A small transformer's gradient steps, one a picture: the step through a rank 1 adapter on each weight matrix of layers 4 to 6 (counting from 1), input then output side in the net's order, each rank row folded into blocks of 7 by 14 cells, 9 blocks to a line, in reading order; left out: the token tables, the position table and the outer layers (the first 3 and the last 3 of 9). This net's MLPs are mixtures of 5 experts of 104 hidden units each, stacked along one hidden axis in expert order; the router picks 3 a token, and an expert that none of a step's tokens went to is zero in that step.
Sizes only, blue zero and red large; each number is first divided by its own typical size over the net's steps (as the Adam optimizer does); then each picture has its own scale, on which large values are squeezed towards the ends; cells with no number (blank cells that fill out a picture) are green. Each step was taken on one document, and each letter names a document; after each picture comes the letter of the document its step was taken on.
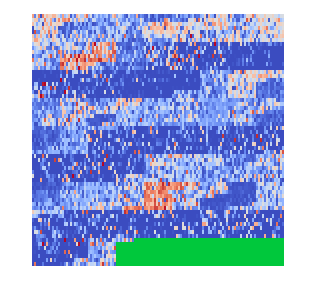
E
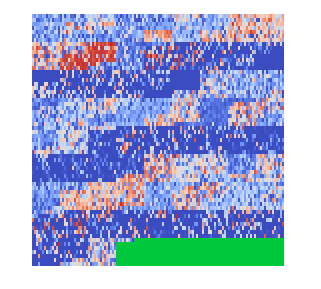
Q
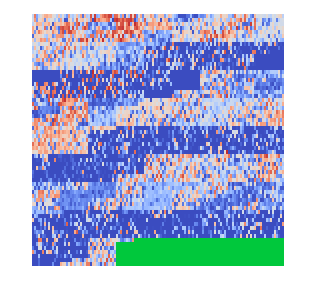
Q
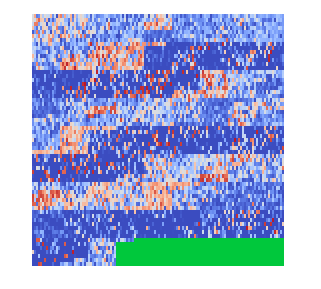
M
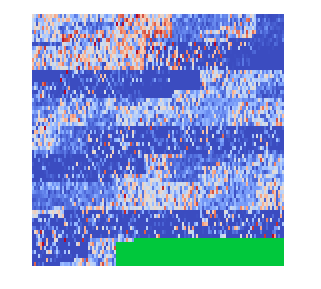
E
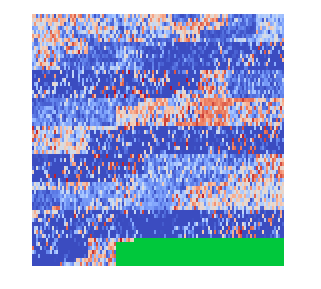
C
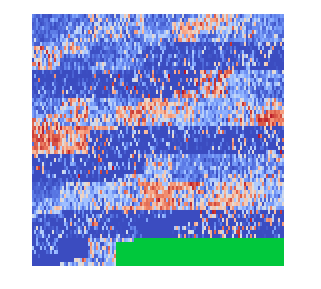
C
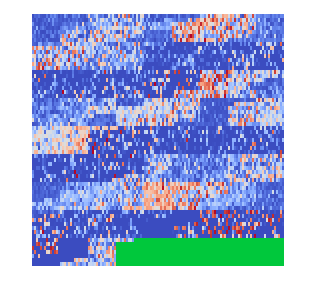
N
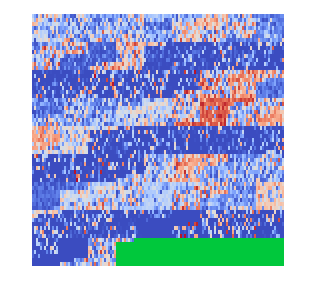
C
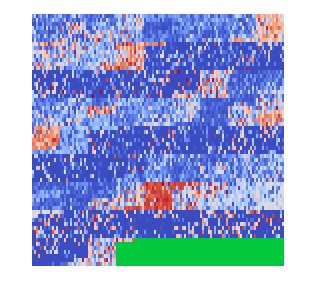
N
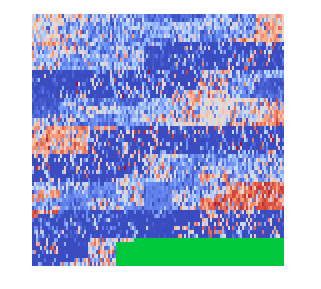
M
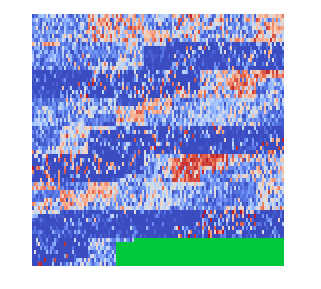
M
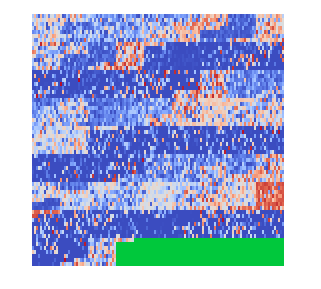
C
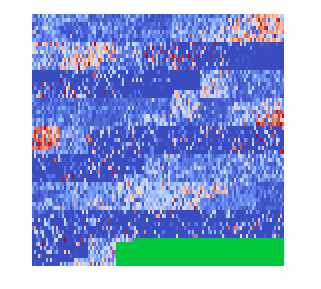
E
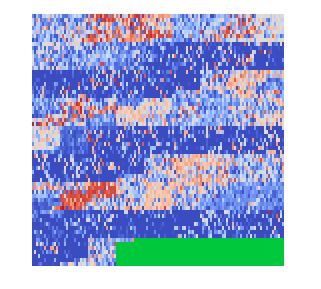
M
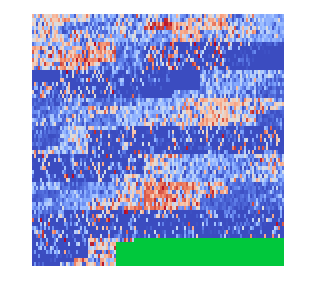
E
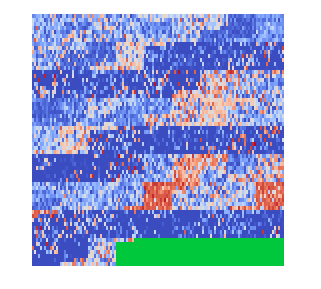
C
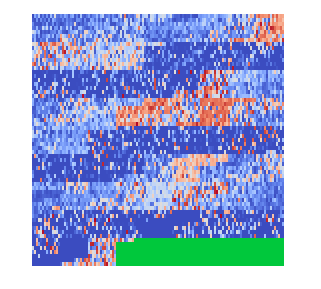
N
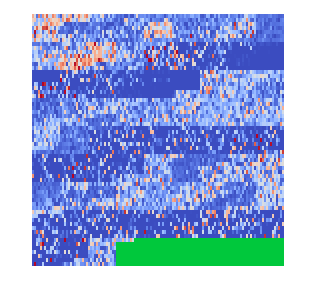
E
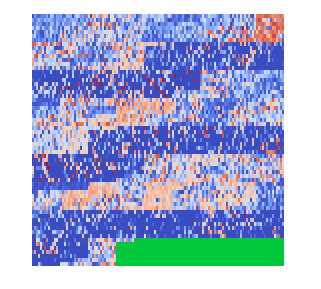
M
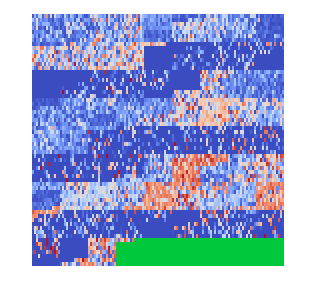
N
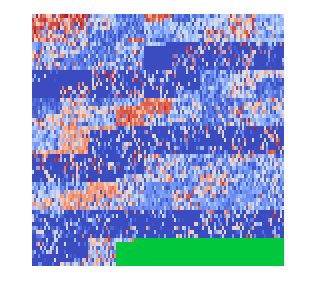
M
